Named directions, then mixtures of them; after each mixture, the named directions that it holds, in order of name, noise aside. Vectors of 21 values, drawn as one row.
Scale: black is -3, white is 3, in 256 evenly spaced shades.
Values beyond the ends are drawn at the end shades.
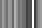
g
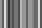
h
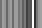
g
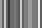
h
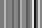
g, h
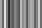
h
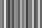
g, h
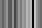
g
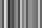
h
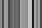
g, h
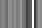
g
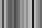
g, h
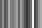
g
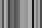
g, h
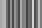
g, h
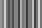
g, h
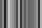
h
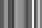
g, h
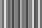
g, h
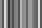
h
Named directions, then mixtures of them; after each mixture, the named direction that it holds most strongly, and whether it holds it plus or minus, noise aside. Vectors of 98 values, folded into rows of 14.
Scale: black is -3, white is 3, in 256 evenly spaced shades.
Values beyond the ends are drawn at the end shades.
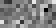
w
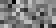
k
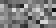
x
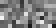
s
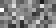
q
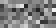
x, minus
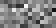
x, plus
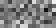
w, plus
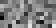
s, minus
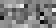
x, minus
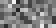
k, minus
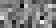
s, plus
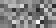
x, minus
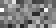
q, plus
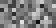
q, minus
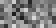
k, minus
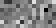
w, plus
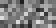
s, plus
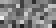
s, plus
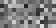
x, minus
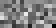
s, plus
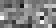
s, plus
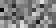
q, minus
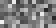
k, minus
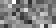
k, minus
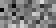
q, minus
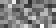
k, minus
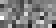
s, plus
